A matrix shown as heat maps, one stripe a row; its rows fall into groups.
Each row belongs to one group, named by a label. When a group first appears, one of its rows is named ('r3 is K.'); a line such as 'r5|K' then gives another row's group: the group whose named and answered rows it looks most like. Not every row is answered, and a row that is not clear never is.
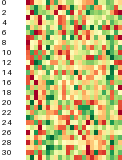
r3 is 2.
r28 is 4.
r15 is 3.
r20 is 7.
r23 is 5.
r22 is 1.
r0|3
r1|5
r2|1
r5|1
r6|2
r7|3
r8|2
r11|4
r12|1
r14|1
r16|2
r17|1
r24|4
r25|2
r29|4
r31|7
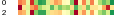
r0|4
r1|3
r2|4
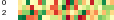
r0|5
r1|2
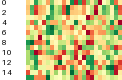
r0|5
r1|2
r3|4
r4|1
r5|4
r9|1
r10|2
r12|1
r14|3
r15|7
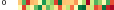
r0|2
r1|1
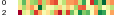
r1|7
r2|5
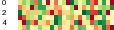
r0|5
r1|4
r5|1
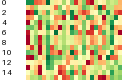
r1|1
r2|3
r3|5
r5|7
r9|3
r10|7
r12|4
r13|2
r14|2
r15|5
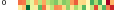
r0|3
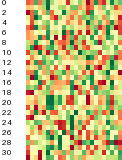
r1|3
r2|3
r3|1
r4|1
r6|3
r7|5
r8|5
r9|2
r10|5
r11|1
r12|4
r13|5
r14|3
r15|1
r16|5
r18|3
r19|4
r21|2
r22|1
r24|5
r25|2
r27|4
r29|4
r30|7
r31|2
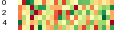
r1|4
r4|1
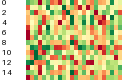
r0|7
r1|3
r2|2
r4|5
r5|7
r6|7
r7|4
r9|5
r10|3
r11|1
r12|7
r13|2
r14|7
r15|4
